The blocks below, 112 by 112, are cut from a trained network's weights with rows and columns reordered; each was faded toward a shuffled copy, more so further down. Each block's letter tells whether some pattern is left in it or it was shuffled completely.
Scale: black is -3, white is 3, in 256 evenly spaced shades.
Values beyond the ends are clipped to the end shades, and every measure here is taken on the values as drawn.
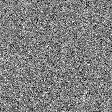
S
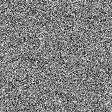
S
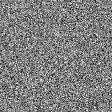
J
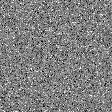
S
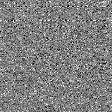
J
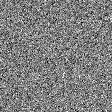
S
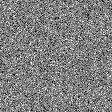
S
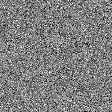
J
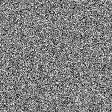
J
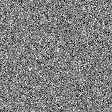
S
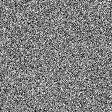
S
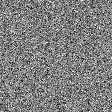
S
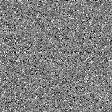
J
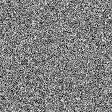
S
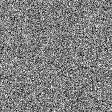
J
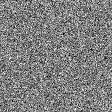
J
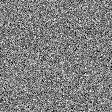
S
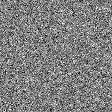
J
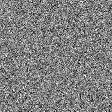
J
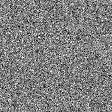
J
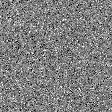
S
